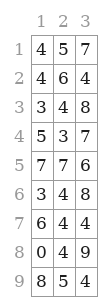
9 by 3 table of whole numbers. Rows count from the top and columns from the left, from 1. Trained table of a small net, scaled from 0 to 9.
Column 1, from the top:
4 4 3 5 7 3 6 0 8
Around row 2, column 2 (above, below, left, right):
5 4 4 4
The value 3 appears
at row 3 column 1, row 4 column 2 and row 6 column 1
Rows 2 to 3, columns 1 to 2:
4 6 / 3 4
